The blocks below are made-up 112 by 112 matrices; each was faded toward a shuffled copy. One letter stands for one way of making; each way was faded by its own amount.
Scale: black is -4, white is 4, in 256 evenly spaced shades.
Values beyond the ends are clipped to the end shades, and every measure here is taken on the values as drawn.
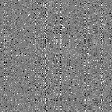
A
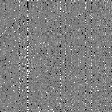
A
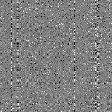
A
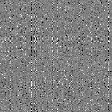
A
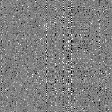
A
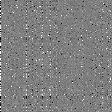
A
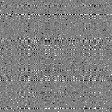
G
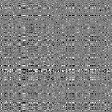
G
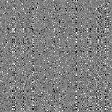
A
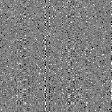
A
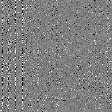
A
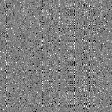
A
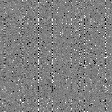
A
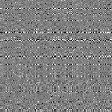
G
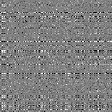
G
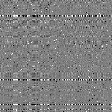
G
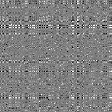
G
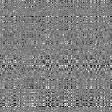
G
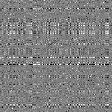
G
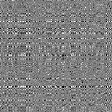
G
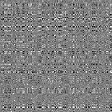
G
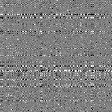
G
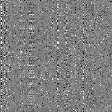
A
